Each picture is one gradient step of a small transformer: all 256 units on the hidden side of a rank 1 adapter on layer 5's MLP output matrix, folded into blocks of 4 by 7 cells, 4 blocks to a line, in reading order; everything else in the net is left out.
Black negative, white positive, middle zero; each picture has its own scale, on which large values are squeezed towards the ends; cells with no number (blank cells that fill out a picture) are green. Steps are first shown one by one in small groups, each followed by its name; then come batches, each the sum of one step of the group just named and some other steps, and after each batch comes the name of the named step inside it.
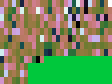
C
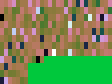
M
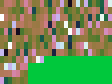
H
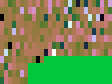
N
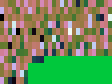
N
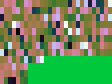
M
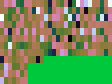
C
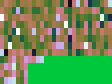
H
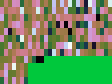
C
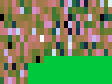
C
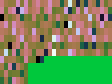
N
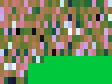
H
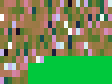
H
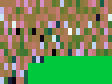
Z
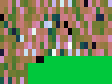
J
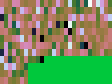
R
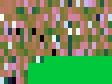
Z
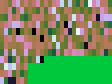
R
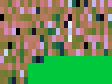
Z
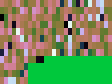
R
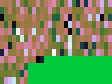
J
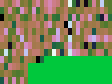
J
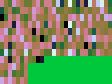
R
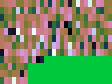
J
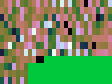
J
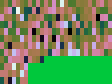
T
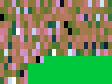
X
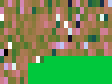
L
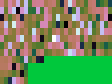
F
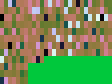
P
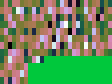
T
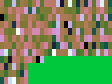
X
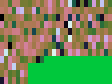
T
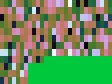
T
